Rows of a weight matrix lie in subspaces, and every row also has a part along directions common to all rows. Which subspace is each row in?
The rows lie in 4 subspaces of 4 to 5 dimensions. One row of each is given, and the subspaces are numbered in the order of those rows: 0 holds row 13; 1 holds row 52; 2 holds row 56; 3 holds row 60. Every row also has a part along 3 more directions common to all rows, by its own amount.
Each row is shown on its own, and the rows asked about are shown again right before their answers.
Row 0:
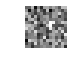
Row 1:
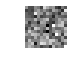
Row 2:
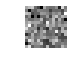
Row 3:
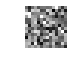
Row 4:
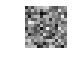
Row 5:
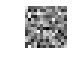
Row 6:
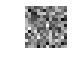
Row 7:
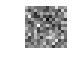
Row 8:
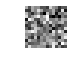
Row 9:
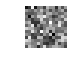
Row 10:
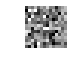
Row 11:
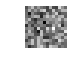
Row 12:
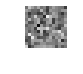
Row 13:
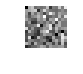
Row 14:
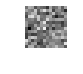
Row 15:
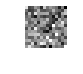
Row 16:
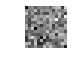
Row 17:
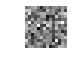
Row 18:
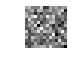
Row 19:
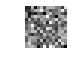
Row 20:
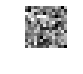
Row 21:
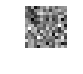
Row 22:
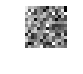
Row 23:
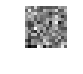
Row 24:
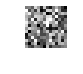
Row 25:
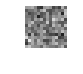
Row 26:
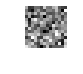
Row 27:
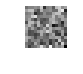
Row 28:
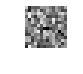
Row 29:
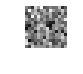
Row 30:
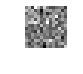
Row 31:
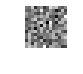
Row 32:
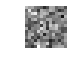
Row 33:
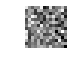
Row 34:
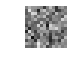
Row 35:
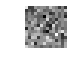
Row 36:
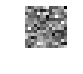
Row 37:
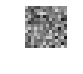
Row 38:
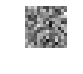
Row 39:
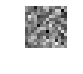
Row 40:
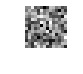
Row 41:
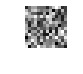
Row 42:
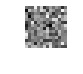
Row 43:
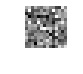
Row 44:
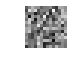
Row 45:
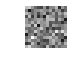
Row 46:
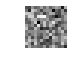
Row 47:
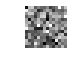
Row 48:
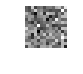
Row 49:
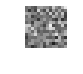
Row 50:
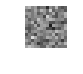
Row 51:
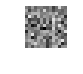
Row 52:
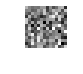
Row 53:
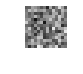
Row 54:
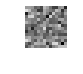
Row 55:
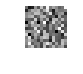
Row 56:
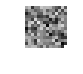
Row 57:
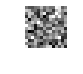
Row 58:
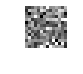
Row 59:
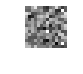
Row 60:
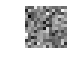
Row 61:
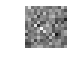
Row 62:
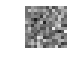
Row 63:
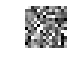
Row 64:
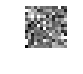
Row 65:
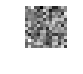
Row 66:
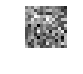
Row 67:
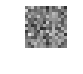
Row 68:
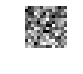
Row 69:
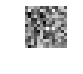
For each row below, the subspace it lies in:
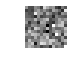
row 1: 0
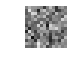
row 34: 2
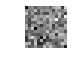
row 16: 0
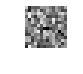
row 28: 1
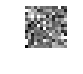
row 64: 3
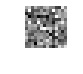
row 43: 1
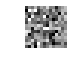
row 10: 1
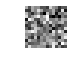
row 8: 0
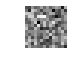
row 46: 1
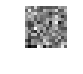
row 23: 2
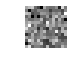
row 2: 3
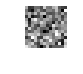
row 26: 0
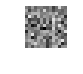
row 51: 1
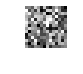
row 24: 2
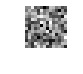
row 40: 2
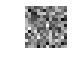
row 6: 2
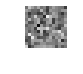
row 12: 1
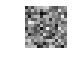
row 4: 2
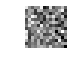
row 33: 0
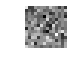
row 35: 0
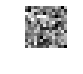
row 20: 1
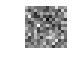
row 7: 2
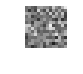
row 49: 3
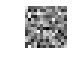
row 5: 1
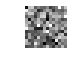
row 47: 0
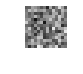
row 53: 1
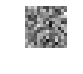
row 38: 3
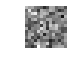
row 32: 2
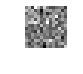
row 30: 2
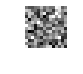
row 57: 0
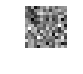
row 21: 2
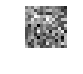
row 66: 2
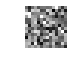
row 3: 1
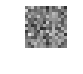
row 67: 1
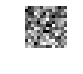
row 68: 0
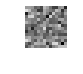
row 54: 3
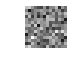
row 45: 3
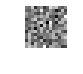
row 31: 2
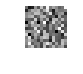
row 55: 1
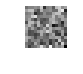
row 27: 0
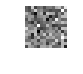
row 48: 2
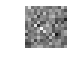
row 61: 0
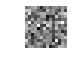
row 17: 1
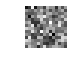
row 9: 2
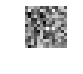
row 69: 1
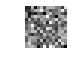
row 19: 2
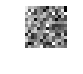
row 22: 0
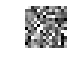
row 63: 0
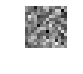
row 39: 3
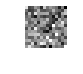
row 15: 0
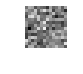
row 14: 3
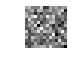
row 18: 0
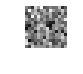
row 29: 3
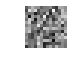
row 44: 1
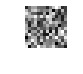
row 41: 1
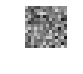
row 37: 2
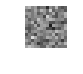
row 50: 3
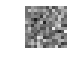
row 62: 1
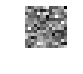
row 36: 3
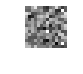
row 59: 3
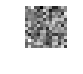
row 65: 3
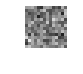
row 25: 3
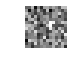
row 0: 3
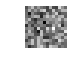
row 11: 1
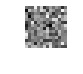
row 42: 3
